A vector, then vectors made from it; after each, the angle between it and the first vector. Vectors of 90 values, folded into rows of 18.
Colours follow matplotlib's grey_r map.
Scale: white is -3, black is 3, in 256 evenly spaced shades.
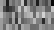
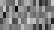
orthogonal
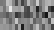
partly opposed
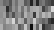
partly aligned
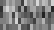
nearly opposite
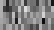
nearly parallel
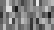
partly opposed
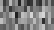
partly aligned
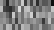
nearly parallel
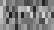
partly aligned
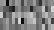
partly aligned
